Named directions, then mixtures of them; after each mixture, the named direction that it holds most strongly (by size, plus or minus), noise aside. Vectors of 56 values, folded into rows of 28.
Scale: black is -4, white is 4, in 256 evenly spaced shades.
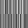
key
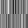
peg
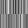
peg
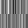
peg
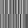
key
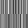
peg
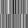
peg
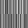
key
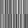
key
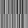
key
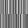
key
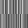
key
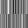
peg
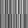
key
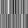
peg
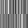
peg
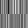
peg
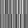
key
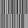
key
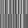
key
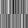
peg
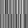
key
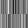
peg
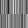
peg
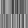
key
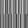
key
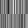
peg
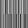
key
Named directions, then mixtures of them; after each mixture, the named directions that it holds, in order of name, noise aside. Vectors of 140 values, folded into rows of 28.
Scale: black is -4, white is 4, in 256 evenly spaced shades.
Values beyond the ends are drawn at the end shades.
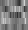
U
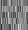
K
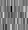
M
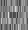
K, U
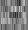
K, U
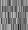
K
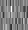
M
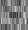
K, M, U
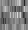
U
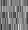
K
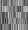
K, U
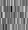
M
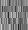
K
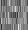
K, U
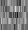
K, U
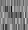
M, U
